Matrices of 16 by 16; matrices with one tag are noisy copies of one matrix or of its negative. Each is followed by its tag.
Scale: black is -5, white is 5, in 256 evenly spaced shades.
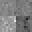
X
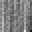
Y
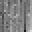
Y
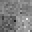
X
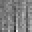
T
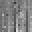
T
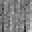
Y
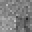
X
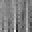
T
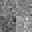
X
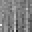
T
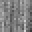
Y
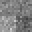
X
